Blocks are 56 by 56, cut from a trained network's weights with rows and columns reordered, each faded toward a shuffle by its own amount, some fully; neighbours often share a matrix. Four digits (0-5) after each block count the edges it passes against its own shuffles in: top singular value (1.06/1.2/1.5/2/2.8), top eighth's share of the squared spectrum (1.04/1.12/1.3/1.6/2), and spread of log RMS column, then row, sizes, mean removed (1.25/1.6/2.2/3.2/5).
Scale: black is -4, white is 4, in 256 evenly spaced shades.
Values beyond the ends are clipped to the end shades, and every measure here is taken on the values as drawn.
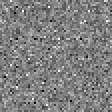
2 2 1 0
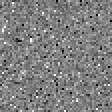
0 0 0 0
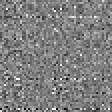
3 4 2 2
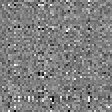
3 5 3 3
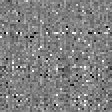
3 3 0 2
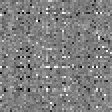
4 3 1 2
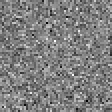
2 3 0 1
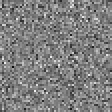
3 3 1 0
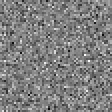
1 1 0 0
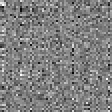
4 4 2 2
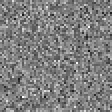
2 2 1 0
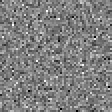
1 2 0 0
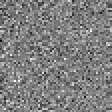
3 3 1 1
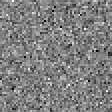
0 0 0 0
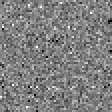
2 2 0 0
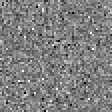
1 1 0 0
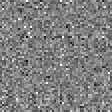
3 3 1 1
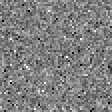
0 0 0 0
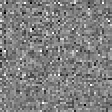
3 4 2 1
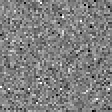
2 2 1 0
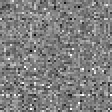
3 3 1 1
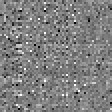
3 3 2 0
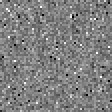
0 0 0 0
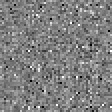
2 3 1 1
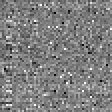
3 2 1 1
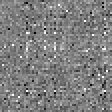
3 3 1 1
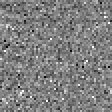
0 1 0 0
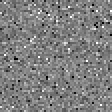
0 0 0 0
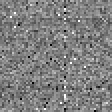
2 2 0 0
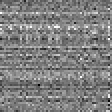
4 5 2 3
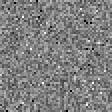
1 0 0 0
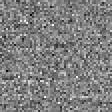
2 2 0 0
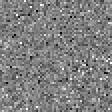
0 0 0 0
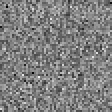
0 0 0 0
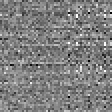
3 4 2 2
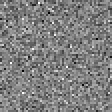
1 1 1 0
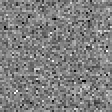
1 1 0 0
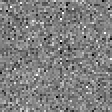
1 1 1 0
